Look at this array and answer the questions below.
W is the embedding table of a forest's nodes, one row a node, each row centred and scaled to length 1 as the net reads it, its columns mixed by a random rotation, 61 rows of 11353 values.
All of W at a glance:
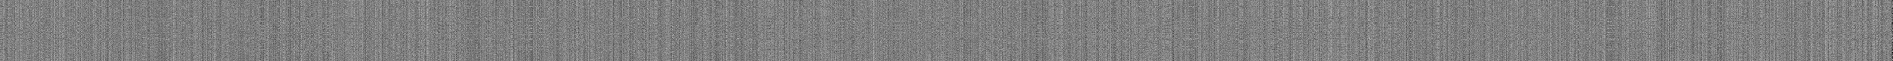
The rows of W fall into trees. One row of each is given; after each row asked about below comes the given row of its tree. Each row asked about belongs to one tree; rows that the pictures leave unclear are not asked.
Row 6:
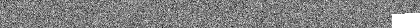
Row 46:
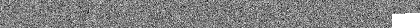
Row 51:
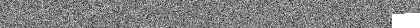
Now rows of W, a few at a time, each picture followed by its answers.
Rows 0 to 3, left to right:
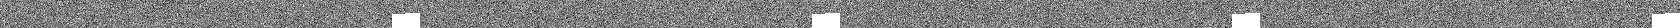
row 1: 51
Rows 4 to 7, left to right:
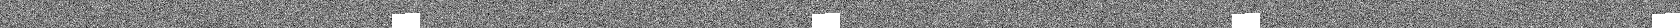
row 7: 51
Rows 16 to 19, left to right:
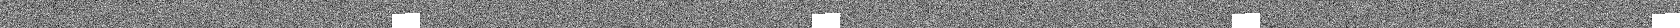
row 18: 46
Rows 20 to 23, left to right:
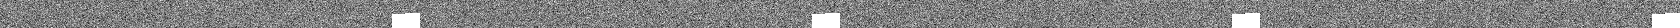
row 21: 6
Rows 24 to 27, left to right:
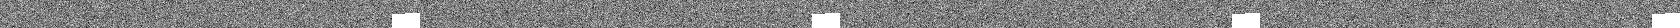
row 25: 6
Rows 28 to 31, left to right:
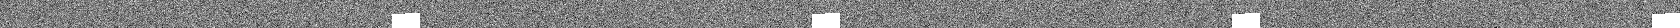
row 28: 6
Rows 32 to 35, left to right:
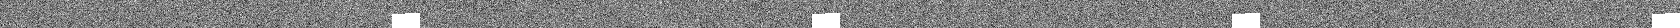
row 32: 6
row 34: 46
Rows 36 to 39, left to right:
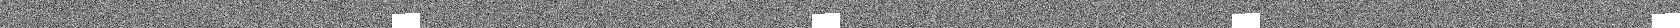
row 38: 46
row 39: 6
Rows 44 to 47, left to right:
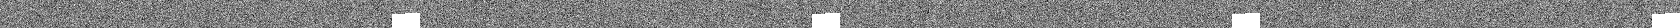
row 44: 51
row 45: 51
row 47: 51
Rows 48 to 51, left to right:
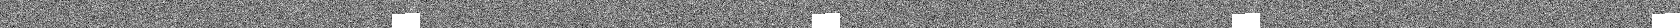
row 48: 51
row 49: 6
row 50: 51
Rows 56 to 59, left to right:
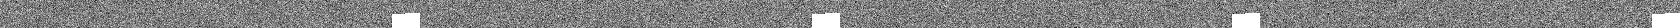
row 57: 51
